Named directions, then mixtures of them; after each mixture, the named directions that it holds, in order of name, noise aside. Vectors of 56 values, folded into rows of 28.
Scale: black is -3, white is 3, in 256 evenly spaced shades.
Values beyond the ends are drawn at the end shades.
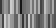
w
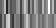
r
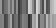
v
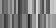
v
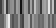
r, w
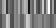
r, v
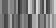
v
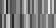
r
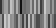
w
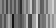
r, v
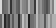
v, w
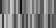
w
